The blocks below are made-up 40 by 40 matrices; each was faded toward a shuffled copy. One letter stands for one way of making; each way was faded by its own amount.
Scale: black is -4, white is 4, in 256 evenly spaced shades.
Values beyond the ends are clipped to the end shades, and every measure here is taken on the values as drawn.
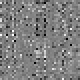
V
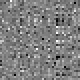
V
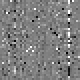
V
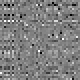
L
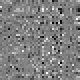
V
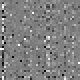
L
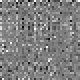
L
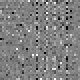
V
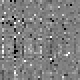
L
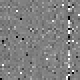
V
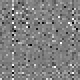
L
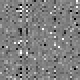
V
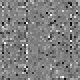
V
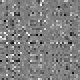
L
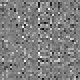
V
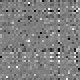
L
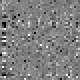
V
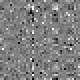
L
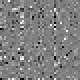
L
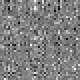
V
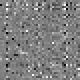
L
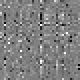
L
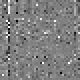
V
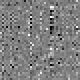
V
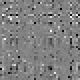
L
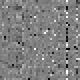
V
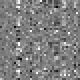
V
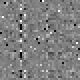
V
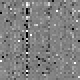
V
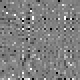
L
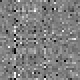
V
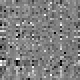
V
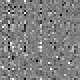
V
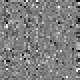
V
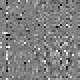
V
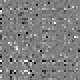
L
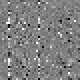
V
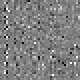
V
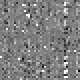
V
